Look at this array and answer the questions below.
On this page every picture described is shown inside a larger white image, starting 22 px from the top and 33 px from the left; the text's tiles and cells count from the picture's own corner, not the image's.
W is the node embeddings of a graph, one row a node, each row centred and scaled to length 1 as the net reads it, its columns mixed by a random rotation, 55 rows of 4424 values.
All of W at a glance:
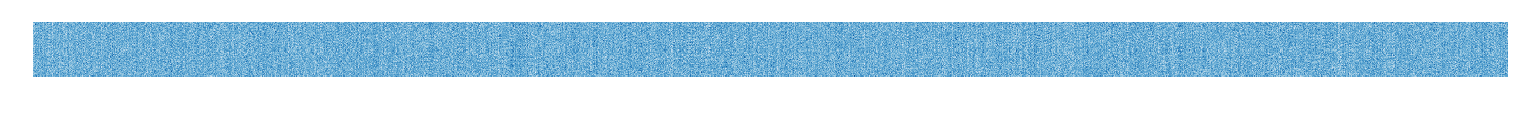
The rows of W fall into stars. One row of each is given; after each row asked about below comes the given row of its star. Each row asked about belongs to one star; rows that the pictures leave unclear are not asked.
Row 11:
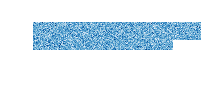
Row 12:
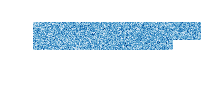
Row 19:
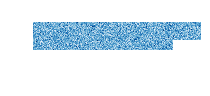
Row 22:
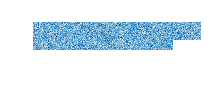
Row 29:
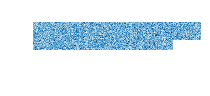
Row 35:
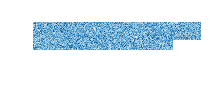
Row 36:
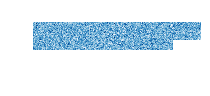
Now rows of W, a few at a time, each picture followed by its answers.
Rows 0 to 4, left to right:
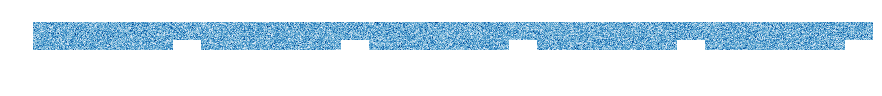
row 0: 22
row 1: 12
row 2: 35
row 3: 29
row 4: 29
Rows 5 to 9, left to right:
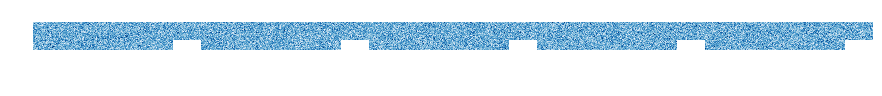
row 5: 22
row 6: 12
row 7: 22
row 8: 22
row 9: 36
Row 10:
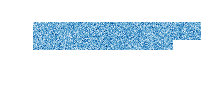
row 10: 11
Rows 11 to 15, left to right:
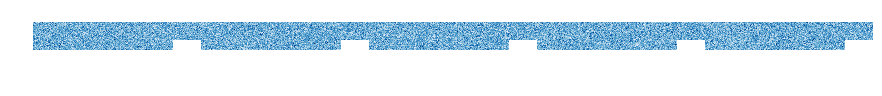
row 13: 36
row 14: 22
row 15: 12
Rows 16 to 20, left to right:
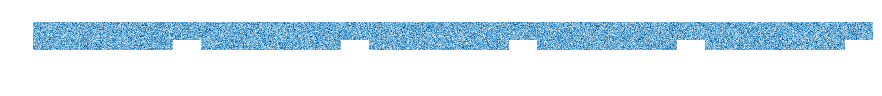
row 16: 36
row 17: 35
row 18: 36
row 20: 11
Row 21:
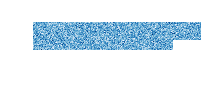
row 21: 36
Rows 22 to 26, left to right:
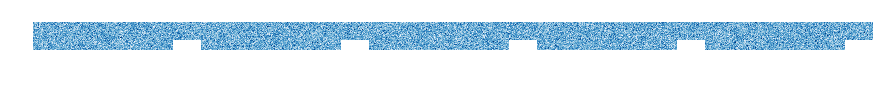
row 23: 11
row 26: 29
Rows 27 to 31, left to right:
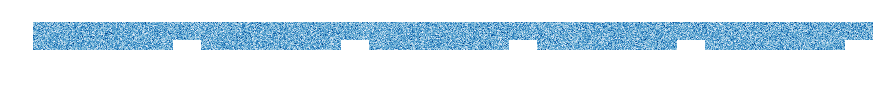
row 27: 11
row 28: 29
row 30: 12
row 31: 22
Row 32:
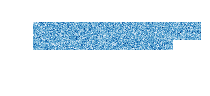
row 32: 12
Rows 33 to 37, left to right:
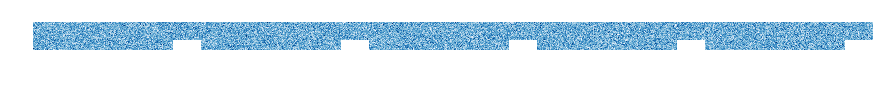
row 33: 36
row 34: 35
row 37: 29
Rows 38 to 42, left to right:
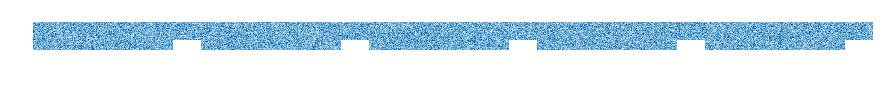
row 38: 11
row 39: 35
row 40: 19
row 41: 36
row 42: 22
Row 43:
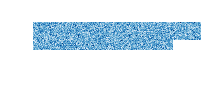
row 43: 35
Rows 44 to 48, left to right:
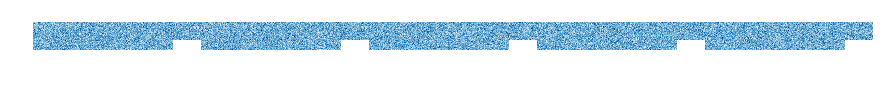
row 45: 19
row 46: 36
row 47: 12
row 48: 36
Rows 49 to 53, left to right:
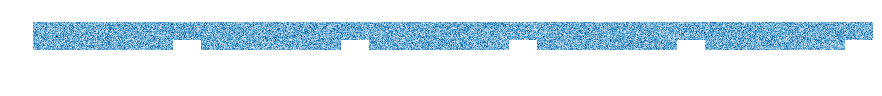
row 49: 22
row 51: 11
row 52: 12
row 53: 35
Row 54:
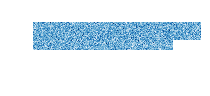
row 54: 22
